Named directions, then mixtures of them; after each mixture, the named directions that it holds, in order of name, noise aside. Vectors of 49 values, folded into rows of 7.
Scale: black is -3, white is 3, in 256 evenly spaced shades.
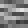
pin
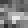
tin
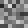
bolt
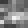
tin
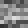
pin, tin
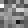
bolt, pin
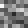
bolt, pin, tin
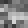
tin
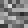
bolt, pin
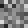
bolt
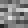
pin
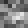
bolt, tin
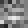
bolt, pin, tin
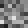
bolt, tin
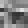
pin, tin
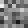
bolt, pin, tin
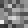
bolt, pin, tin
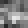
tin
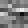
bolt, pin, tin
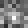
bolt, tin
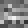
bolt, pin, tin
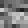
pin, tin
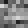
bolt, pin, tin
